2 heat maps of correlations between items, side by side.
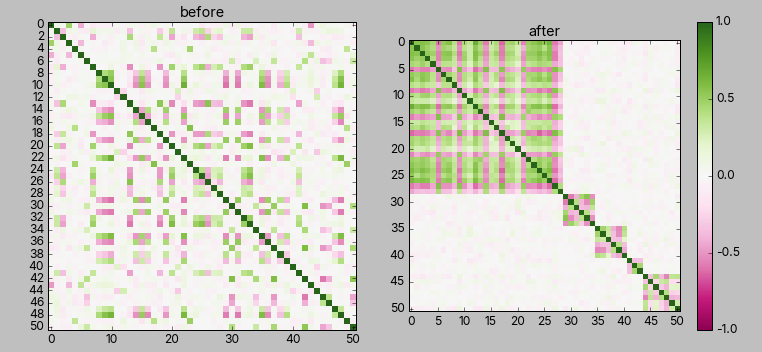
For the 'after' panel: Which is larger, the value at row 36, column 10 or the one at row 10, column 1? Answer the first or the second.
the second
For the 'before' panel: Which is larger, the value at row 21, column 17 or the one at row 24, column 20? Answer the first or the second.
the second
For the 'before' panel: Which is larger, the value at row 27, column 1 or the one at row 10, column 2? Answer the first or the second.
the first
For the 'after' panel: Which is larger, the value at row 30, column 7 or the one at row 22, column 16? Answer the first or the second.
the second
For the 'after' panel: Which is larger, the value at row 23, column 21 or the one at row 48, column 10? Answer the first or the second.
the second
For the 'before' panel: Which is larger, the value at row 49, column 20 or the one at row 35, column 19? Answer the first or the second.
the first
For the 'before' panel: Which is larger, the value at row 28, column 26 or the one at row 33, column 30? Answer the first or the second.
the second
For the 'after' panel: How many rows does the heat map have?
51
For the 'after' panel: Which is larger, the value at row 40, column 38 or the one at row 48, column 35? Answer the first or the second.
the second
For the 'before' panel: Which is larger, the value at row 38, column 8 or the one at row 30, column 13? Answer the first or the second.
the second
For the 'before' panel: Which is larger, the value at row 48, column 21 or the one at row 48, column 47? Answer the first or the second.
the second
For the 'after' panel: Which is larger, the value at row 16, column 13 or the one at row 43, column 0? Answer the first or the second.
the first
